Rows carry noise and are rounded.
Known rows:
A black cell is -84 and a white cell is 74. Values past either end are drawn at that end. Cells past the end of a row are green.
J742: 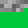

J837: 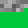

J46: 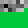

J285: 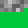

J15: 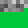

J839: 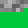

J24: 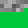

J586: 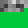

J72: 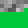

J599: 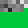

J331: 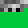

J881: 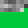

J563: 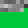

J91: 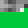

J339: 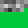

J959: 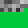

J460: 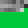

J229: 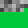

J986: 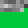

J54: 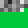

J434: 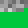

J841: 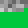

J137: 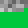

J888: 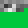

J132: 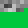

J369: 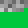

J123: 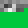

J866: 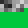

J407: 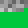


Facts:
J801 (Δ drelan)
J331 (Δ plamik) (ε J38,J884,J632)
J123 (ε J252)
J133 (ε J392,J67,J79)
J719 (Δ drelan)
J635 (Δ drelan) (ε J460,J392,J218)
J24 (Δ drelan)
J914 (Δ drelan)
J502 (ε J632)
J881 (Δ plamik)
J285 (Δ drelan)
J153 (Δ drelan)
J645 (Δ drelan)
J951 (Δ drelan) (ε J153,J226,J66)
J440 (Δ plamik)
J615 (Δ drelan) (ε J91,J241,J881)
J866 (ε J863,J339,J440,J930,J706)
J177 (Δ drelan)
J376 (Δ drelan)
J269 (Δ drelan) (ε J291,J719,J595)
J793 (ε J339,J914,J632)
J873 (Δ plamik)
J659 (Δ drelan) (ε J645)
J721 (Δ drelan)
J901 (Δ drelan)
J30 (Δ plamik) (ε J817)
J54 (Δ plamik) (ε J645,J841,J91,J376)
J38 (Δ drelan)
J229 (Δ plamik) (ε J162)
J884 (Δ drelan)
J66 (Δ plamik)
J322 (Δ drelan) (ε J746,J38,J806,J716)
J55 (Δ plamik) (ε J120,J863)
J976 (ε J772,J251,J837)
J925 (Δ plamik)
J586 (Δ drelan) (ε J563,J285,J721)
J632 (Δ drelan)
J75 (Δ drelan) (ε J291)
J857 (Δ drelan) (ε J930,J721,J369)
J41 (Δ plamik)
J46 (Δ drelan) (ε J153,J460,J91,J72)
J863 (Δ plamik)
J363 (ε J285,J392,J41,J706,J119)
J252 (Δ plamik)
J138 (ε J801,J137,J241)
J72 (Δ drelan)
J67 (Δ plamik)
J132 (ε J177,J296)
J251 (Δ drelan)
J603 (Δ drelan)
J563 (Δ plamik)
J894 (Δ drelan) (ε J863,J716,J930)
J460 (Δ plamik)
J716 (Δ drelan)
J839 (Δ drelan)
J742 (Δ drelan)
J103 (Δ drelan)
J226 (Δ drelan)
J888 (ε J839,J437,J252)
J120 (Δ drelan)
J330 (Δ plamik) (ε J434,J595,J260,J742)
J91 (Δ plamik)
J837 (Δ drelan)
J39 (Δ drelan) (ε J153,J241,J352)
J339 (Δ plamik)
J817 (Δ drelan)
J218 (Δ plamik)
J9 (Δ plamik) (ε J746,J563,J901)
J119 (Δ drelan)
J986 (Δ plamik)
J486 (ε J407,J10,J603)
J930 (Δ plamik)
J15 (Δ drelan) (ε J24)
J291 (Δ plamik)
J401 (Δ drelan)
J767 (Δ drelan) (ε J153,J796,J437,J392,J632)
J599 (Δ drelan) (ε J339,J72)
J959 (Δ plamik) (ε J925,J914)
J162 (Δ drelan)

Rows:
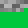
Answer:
J719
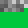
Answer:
J322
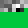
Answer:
J793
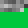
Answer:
J66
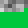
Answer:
J241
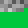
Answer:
J437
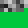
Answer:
J767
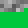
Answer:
J226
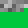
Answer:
J914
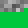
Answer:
J721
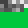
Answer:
J894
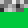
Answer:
J269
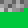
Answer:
J706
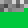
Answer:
J659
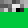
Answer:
J502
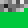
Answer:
J615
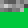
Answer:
J925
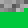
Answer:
J645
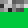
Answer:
J632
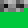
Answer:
J635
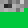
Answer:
J138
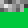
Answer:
J291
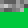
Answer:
J440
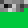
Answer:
J363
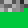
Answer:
J392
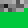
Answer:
J951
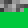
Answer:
J9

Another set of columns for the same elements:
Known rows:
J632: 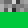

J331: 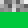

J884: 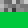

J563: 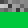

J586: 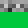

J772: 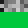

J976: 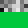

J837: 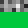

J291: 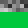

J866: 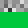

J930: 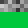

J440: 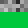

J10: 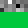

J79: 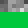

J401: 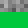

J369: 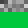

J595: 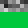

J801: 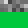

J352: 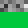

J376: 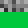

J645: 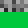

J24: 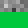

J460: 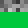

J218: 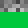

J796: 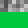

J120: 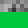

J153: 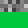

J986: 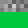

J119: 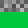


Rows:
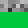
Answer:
J857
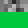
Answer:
J881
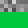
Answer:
J839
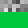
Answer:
J55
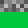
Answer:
J285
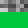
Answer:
J75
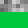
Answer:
J123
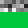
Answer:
J330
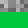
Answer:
J15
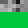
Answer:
J339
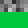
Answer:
J91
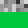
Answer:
J959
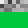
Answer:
J767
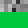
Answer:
J914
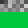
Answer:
J706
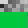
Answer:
J46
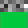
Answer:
J241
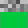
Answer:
J599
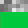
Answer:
J888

